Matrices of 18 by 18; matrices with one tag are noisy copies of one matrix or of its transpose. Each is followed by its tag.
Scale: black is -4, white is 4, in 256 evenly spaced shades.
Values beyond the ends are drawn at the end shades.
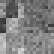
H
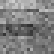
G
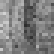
G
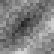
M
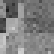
H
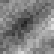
M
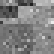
H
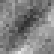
M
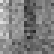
G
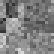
H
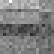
G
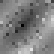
M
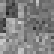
H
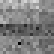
G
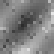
M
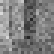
G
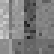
G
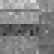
G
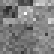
H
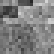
H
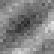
M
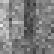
G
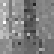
G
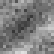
M
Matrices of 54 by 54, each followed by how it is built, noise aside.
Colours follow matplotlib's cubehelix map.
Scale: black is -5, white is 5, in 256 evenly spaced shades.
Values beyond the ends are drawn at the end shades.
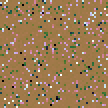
sparse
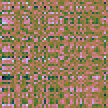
low rank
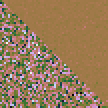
lower triangular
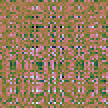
low rank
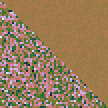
lower triangular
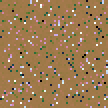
sparse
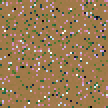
sparse
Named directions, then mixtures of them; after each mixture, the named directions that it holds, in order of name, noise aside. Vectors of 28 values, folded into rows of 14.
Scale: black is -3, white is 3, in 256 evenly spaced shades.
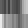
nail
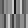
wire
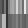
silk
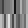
nail, wire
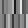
wire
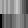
nail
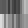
nail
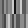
wire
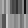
silk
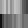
nail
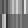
silk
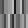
wire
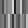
wire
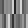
wire
